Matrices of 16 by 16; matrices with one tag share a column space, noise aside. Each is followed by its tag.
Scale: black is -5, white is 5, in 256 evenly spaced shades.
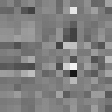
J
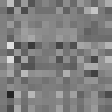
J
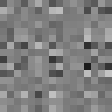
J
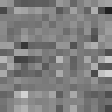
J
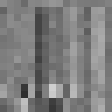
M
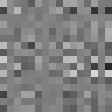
J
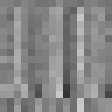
M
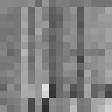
M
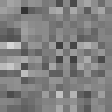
J
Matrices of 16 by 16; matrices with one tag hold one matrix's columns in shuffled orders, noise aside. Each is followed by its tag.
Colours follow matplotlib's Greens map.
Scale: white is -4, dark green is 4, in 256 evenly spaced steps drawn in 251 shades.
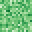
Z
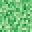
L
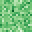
Z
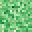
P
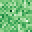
P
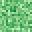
Z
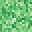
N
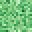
Z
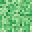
Z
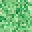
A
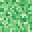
L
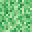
A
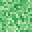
L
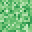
P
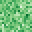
P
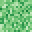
P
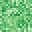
Z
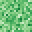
L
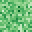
P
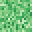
N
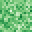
P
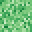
N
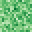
L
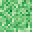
Z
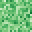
A
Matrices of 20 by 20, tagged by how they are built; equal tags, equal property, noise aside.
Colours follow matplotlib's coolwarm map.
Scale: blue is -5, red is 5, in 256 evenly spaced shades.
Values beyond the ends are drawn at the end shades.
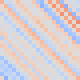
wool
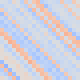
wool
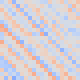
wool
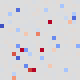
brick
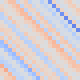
wool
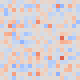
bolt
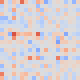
bolt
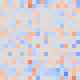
bolt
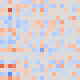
bolt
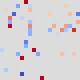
brick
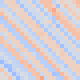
wool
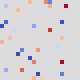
brick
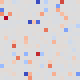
brick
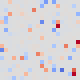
brick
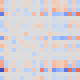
bolt
